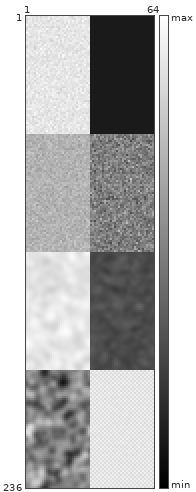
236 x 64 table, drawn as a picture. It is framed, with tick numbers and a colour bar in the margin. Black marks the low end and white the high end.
The table splits into 4 rows of 2 panels. Panel 1,1: very high, fine-grained, faint in contrast. Panel 1,2: very low, flat. Panel 2,1: high, fine-grained, faint in contrast. Panel 2,2: middling, fine-grained. Panel 3,1: very high, blotchy, faint in contrast. Panel 3,2: low, blotchy, faint in contrast. Panel 4,1: middling, blotchy, strong in contrast. Panel 4,2: very high, checkered, faint in contrast.
